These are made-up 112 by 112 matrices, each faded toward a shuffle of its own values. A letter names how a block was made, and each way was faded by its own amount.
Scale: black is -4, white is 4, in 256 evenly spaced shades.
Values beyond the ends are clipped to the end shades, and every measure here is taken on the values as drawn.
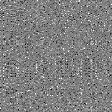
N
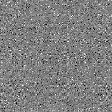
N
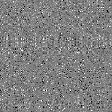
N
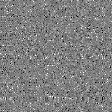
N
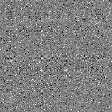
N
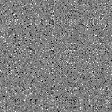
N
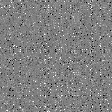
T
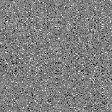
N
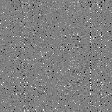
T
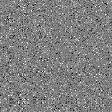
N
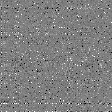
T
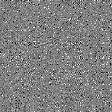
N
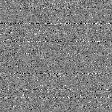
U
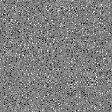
N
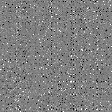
T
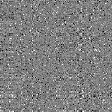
N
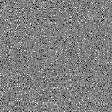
N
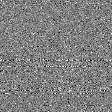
U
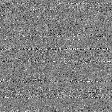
U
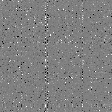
T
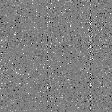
T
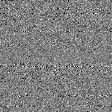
U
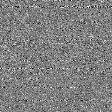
U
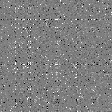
T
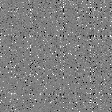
T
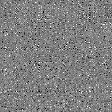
N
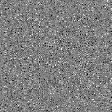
N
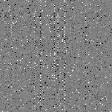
T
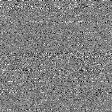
U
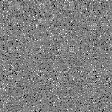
N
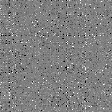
T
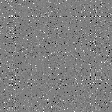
T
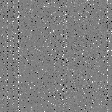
T
